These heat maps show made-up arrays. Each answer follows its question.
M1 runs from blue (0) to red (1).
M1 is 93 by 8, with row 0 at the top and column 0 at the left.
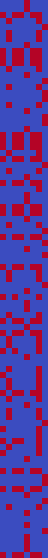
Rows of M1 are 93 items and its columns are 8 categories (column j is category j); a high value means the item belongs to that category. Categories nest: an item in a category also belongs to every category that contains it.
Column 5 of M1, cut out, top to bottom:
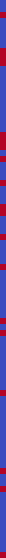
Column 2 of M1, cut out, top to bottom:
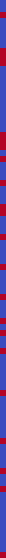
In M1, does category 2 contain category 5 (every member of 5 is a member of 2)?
yes
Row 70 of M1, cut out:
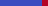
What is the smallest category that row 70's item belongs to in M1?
7
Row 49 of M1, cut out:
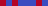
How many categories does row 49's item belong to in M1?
3
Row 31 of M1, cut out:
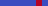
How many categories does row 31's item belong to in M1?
1
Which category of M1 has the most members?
6
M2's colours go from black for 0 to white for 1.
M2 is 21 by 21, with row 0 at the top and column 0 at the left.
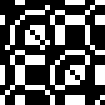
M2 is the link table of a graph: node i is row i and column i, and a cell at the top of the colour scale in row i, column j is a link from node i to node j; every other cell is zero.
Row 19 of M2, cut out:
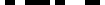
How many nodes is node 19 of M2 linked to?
9
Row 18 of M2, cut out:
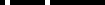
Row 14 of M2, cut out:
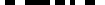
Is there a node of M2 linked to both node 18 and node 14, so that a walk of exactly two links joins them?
no
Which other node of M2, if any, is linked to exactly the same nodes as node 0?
node 10
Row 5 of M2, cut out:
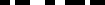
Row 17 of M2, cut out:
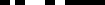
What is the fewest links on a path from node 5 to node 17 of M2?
1
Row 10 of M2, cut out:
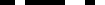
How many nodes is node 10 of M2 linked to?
8
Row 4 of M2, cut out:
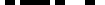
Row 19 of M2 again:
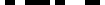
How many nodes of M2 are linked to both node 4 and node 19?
8
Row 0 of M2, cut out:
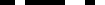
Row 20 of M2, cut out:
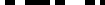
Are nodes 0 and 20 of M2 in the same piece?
yes
